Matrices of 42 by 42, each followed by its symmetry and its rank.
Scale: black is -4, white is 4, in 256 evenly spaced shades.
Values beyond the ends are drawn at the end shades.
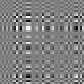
symmetric, rank one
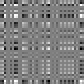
symmetric, rank one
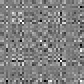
symmetric, rank three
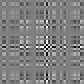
symmetric, rank one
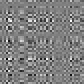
neither, rank two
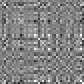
symmetric, rank three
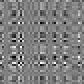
neither, rank two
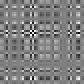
symmetric, rank one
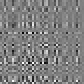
neither, rank two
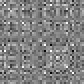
symmetric, rank three
